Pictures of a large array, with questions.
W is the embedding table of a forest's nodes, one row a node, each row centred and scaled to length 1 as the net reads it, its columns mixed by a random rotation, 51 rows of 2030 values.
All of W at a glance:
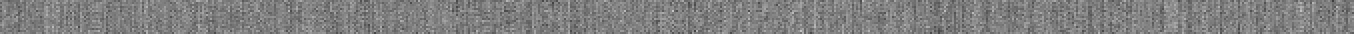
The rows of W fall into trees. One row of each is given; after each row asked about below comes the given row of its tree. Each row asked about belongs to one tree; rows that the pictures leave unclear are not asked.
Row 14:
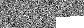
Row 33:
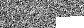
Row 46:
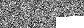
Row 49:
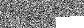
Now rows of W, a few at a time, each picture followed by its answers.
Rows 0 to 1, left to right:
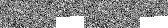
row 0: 14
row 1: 14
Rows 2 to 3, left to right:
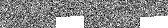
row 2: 33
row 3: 46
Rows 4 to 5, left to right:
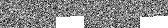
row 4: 14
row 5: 46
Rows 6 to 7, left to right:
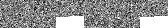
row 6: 46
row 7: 14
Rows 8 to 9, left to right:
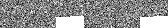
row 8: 33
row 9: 46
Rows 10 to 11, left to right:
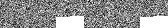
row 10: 14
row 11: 46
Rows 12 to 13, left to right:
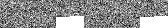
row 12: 46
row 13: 33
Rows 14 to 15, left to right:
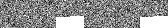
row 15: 46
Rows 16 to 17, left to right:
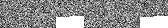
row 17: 46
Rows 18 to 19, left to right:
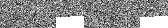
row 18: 33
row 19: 49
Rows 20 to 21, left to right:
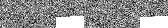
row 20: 33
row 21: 14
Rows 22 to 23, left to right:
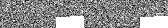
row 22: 33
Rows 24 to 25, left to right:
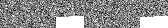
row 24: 46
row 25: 49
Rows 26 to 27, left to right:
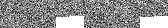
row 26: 49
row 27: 33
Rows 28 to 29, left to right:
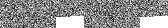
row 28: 33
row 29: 49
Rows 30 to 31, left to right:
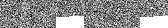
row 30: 46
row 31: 49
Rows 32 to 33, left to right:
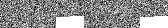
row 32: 46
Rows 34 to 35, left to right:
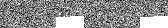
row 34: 49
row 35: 46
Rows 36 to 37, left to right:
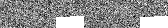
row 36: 14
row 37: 33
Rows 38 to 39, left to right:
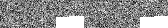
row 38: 49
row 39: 14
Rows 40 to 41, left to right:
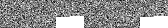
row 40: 46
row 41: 46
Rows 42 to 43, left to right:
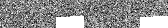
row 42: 33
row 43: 49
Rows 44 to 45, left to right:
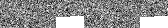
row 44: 14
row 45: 14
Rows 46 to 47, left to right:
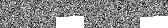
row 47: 46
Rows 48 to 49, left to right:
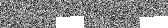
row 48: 14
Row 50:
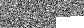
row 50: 14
